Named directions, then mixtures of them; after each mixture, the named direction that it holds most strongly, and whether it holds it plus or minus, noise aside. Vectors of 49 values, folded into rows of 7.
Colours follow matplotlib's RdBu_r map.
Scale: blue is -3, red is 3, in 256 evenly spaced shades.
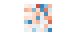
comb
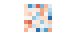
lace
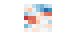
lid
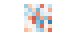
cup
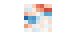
lid, minus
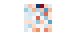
comb, minus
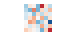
cup, plus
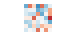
lace, minus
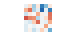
comb, plus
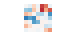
lid, minus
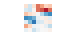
lid, minus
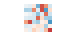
comb, minus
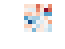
lid, minus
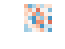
cup, minus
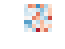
lace, minus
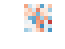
cup, minus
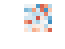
comb, minus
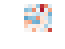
comb, minus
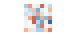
cup, plus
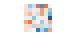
lace, plus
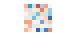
lace, plus
